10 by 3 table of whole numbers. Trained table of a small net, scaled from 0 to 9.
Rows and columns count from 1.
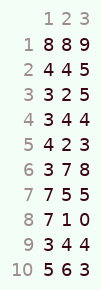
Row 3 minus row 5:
-1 0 2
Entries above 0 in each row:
3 3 3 3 3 3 3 2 3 3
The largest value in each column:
8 8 9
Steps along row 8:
down down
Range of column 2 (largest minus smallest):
7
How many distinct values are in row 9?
2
